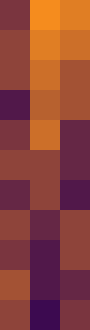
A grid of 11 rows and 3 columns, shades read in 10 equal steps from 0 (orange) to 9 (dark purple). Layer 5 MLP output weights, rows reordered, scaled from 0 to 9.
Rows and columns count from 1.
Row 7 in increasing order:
5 7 8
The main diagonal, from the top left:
6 1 4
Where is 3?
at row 4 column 2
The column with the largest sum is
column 1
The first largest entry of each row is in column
1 1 1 1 3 3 3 2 2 2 2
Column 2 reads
0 1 2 3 2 5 5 7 8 8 9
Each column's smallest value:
4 0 1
